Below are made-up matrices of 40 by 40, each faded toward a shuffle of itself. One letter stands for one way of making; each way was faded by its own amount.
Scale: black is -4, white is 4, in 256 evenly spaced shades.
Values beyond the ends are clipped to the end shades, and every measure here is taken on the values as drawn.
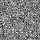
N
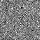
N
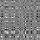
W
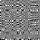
W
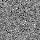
N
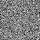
N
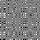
W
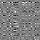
W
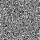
N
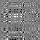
W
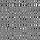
W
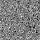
N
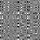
W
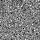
N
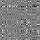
W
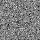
N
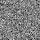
N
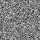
N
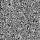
N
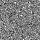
N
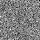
N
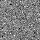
N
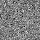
N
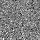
N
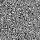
N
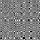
W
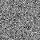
N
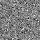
N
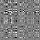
W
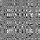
W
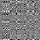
W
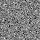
N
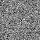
N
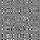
W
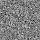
N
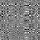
W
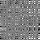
W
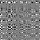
W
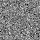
N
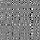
W
